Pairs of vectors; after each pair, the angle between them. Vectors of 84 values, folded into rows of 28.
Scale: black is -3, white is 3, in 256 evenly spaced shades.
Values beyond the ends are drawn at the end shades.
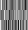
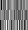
nearly opposite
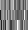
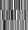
orthogonal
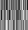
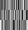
orthogonal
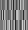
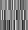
nearly opposite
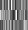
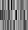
nearly opposite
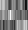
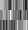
nearly parallel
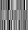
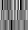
orthogonal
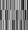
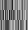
orthogonal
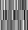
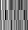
partly aligned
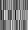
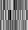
partly aligned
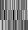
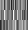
nearly opposite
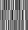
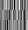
nearly opposite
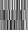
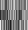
partly aligned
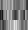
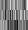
partly opposed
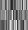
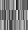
partly opposed
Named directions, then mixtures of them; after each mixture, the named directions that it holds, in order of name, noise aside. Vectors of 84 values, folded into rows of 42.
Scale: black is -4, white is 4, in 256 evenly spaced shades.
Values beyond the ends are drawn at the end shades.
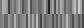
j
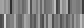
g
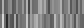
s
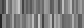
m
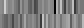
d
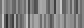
d, s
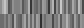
d, g, j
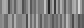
j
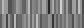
g, j, s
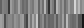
d, g, j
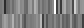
d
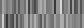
d, s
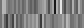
d, j, s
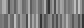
j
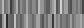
g, s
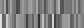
g, m, s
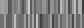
g, j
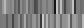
d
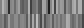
j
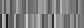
g, m, s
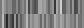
d, s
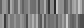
g, j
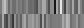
d, j, s
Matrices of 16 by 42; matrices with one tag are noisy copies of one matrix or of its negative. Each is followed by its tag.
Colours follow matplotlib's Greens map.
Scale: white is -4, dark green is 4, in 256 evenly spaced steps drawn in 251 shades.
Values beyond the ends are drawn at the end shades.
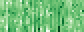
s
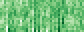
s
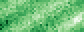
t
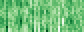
s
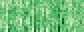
s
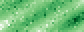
t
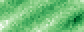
t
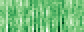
s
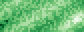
t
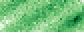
t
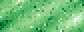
t
